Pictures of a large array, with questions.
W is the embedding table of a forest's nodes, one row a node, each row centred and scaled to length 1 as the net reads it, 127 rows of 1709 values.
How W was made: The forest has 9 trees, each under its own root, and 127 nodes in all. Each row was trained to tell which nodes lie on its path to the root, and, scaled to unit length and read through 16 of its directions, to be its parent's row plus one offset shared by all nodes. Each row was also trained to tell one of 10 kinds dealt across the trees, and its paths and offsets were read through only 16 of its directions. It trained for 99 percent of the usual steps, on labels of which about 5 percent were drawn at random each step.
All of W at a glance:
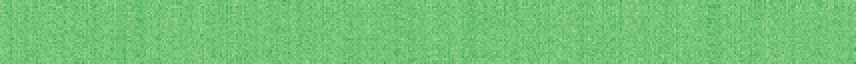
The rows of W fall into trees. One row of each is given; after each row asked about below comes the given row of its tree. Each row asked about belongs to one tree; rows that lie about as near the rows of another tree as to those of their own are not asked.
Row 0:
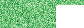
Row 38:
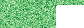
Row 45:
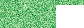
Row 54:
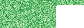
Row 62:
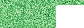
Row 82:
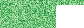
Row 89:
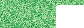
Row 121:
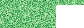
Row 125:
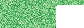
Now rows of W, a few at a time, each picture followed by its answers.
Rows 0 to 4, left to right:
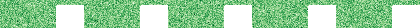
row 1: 125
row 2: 125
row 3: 45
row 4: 45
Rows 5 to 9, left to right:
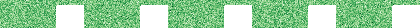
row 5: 82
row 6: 125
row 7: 54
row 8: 38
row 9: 125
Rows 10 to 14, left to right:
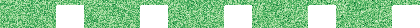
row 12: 62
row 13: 125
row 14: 125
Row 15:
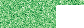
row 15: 62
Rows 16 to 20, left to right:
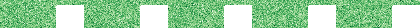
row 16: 62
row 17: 89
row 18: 125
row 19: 38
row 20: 62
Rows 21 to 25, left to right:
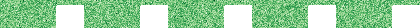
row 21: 38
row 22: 82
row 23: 125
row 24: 45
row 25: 0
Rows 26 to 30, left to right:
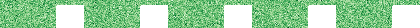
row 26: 0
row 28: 89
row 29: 62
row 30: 38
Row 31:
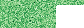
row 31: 38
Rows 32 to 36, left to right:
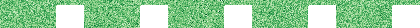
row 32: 121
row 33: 89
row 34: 125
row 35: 82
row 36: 45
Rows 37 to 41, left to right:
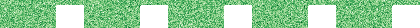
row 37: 62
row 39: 45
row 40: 62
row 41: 0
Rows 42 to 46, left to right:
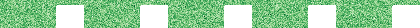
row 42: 38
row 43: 62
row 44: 62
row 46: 89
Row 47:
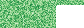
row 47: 0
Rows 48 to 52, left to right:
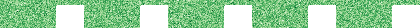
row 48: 38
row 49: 62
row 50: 82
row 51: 45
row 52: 125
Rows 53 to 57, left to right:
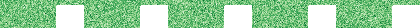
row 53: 45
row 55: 38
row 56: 0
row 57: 89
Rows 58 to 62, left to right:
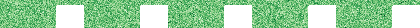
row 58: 38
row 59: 121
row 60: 62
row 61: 121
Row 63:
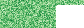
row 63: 125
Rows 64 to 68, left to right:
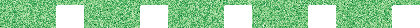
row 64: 54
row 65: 38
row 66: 125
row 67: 0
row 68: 125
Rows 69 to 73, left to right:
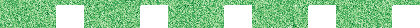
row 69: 0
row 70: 54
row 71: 62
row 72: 38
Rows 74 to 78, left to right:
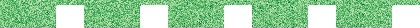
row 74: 121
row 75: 54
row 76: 125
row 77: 62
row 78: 89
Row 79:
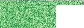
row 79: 89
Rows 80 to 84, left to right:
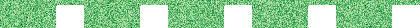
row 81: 89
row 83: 38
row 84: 45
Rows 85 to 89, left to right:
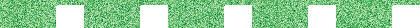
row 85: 62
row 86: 45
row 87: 121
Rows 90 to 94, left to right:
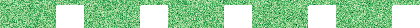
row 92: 0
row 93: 125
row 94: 54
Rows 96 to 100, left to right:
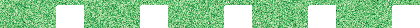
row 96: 89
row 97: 89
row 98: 38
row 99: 54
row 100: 38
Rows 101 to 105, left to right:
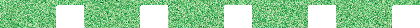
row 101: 89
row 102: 125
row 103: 121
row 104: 62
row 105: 121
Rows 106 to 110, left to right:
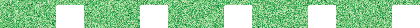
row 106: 89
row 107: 45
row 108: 89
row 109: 121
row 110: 121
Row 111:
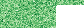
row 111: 38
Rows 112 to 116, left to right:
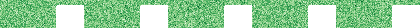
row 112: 89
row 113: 121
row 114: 54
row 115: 0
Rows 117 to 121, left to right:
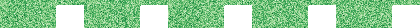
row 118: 38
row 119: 89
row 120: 62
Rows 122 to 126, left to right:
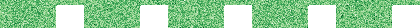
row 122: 125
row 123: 38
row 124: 54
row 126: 62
